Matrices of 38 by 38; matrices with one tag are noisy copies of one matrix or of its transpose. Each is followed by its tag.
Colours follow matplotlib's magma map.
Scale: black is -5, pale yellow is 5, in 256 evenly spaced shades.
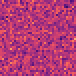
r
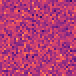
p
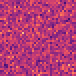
r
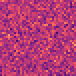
p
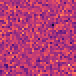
r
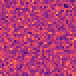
r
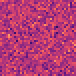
p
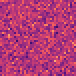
p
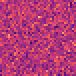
p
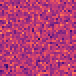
r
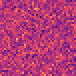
p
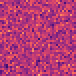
r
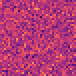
p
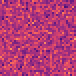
r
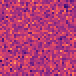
r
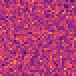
r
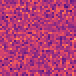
r
